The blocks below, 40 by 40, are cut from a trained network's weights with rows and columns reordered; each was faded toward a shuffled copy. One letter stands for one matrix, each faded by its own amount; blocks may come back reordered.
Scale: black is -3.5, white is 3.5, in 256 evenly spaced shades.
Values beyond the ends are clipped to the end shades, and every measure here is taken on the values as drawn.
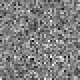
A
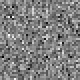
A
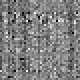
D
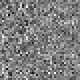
A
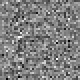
A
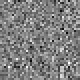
A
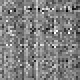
D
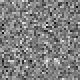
A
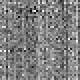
D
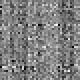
D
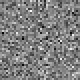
A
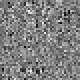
A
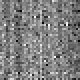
D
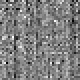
D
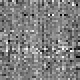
D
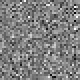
A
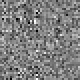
A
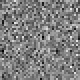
A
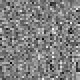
A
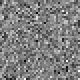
A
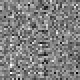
A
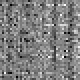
D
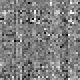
D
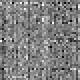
D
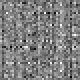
D
